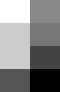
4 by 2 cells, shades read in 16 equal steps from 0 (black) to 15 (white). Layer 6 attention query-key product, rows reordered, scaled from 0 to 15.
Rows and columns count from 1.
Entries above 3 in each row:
2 2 2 1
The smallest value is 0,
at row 4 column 2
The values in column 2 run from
0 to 8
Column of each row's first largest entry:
1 1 1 1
